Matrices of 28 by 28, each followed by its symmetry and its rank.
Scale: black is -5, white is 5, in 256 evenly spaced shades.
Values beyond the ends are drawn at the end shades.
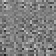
neither, rank five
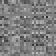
neither, rank three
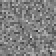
antisymmetric, full rank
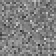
antisymmetric, full rank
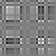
symmetric, rank one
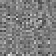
neither, rank five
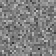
neither, full rank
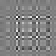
symmetric, rank one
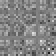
symmetric, rank three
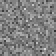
neither, full rank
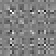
symmetric, rank three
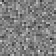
antisymmetric, full rank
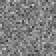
neither, full rank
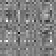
neither, rank three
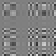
symmetric, rank one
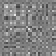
symmetric, rank three
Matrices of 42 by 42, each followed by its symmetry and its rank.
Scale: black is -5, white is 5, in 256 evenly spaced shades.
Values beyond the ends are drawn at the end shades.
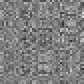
neither, rank five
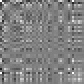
symmetric, rank two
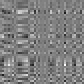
neither, rank two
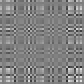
symmetric, rank one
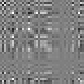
symmetric, rank two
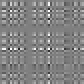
symmetric, rank one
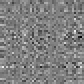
neither, rank five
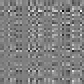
neither, rank two
